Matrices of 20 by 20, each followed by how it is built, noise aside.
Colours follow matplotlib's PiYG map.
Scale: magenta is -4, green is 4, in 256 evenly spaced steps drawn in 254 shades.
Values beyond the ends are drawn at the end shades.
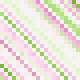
Toeplitz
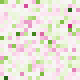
noise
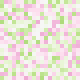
noise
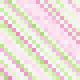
Toeplitz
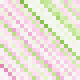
Toeplitz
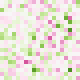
noise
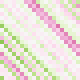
Toeplitz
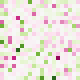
noise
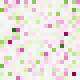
noise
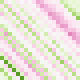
Toeplitz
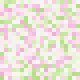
noise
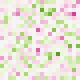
noise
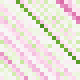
Toeplitz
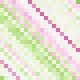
Toeplitz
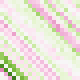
Toeplitz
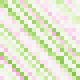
Toeplitz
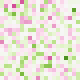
noise
